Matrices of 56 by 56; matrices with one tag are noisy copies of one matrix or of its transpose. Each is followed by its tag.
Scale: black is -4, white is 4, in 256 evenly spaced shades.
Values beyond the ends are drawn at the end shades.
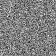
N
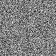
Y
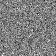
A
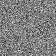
Y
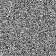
N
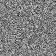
A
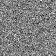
A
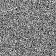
N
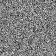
A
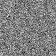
N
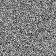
A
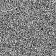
N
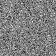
N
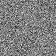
Y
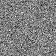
Y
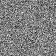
Y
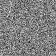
N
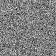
N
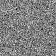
N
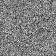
A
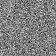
N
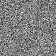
Y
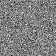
Y
